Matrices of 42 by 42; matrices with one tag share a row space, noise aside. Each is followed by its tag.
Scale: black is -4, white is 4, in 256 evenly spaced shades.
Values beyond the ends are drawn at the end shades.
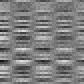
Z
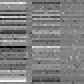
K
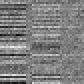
K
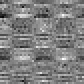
Z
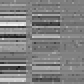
K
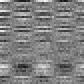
Z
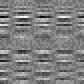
Z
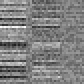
K
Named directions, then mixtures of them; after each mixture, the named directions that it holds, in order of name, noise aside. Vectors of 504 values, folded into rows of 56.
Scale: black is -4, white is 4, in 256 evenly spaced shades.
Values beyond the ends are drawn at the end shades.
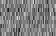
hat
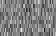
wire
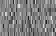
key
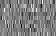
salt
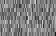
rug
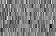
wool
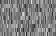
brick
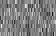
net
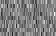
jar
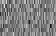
hat, wool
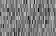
hat, key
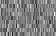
jar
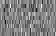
rug, salt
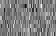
net, salt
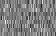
rug, salt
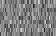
wire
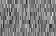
key, net, wool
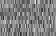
rug, wire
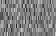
jar, wire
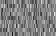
jar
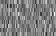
jar, net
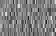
key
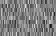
brick, jar, wool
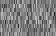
jar, rug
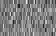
key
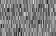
hat, rug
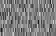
brick, rug, wool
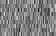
hat, net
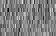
hat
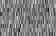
hat, wire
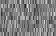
brick, jar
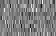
salt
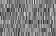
hat, rug, wool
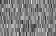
brick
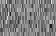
wool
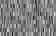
jar, wire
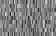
jar, key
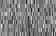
key, net
